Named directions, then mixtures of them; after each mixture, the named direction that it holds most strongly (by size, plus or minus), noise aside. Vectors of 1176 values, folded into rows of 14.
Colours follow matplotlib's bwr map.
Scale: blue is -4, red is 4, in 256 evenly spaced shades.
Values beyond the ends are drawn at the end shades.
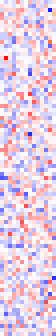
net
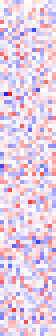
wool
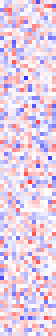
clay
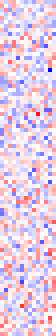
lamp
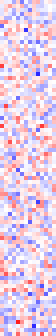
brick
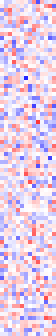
clay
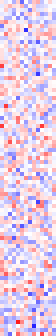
brick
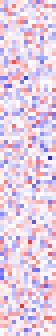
clay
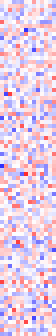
wool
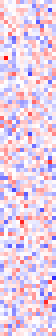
net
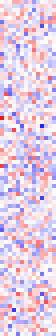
wool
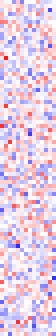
net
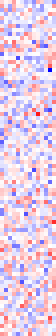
lamp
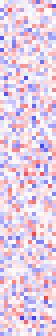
clay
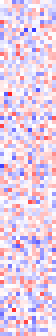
wool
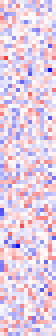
net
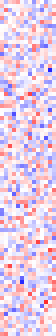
lamp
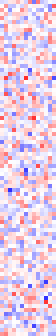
clay
